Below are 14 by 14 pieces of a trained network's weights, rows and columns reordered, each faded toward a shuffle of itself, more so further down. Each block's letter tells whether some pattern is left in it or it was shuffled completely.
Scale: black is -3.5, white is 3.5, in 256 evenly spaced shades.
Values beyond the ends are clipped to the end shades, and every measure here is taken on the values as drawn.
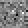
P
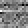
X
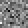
P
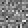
X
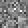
P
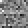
X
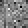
P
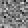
P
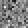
P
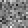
P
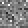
P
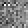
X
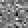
X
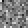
P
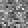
X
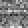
X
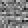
X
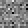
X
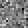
P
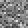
P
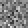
P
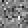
P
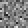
P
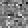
X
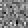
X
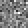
P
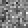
P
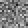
P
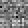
X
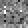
X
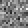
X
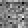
X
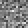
P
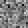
P
